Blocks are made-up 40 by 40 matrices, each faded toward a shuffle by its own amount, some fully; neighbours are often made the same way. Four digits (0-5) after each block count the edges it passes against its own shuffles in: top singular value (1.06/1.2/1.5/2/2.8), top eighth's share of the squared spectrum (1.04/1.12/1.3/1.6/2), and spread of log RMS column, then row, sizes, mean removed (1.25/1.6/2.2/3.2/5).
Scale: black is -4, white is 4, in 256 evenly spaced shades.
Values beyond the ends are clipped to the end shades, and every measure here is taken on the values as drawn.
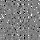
3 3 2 2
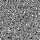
0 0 0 0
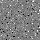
0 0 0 0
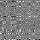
4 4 2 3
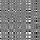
5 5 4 3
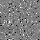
3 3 0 1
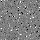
1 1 0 0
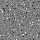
0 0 0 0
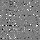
2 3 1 2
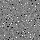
0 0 0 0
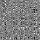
3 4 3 1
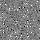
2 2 0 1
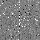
3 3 0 0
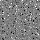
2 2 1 0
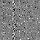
3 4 2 0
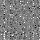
3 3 1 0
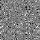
3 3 2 1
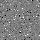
0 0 0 0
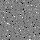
0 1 0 0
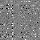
2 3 2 2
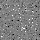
0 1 0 0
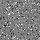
0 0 0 0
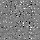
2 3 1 2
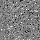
0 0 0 0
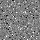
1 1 0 0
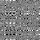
3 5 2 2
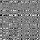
4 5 2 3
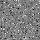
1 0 0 0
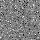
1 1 0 0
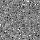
2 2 0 1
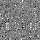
3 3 1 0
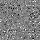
2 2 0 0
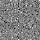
3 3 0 0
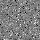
0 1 0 0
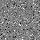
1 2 0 0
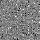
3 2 1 0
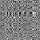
4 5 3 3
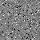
1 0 0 0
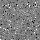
2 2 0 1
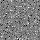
1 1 0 0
